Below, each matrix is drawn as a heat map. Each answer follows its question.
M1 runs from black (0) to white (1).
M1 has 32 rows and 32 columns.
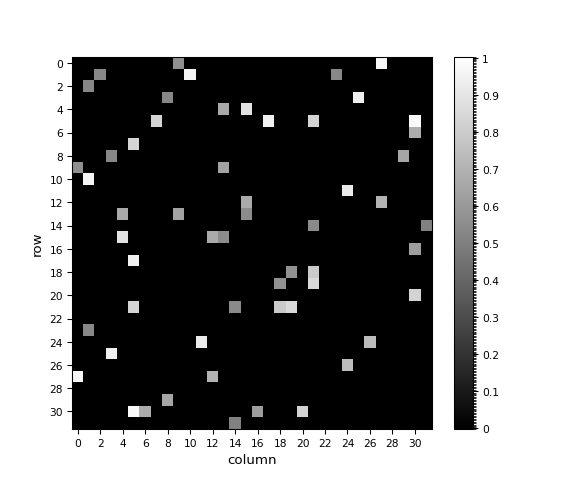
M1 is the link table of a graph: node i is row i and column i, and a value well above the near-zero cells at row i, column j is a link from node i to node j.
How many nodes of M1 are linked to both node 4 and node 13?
1
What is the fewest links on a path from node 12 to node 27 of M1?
1
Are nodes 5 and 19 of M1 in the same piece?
yes
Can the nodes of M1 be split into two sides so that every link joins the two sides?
no
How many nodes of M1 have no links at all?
2
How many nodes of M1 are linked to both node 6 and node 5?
1
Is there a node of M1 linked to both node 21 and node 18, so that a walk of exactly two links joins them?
yes
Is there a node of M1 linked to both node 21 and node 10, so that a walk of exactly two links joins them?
no
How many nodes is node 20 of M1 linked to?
1
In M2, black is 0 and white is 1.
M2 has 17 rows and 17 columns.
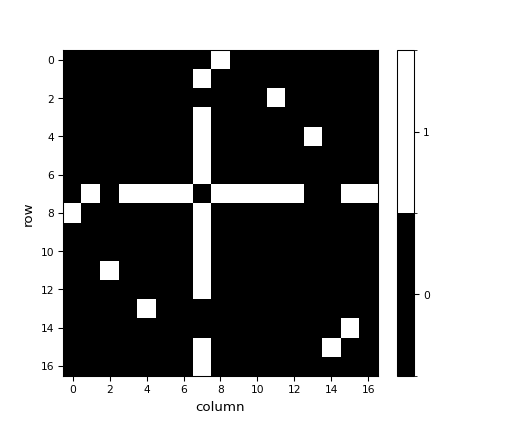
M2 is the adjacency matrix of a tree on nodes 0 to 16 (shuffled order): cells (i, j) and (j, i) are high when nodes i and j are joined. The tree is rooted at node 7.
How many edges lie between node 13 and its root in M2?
2
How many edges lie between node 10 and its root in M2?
1
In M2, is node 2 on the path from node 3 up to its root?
no
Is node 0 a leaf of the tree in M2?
yes
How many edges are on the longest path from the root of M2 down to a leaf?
2
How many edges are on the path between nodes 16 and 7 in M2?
1
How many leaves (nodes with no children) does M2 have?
12
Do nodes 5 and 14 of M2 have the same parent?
no
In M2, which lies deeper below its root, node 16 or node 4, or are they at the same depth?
the same depth
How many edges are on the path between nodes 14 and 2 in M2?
4
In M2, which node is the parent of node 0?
8
